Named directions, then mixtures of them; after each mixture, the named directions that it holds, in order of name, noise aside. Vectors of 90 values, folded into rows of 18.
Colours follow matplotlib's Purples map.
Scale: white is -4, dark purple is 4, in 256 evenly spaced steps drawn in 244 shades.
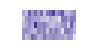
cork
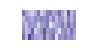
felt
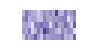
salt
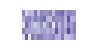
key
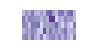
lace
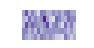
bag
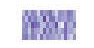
bag, lace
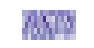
bag, cork, key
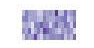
salt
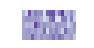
bag, cork, lace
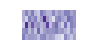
bag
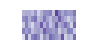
key, salt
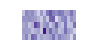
cork, lace, salt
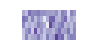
bag, felt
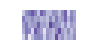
felt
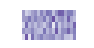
key, lace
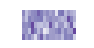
salt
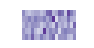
felt, key, lace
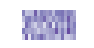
key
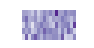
key, salt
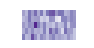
cork, lace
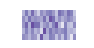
bag, lace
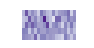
bag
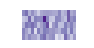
bag, felt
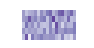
key, lace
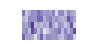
salt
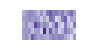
cork, lace, salt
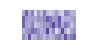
cork, key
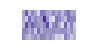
bag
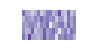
felt
